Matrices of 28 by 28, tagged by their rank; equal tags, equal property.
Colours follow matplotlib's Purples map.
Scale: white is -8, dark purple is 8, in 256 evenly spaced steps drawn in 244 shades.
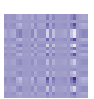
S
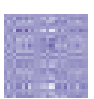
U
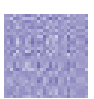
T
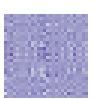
T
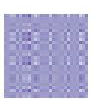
S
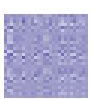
T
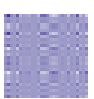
S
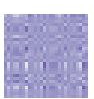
U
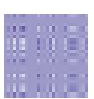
S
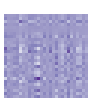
T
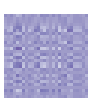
U
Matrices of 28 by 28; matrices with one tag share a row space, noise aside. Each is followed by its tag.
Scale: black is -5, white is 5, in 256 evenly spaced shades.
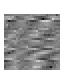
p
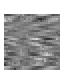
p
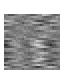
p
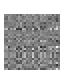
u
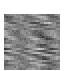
p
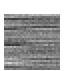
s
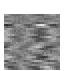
p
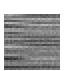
s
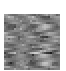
p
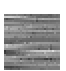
s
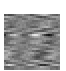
p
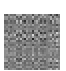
u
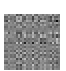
u
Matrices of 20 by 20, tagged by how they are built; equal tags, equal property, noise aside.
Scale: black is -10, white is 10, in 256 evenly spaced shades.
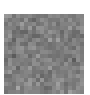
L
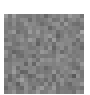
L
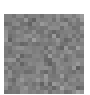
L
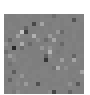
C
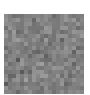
L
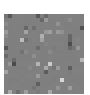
C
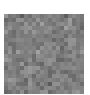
L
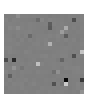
C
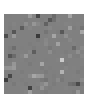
C
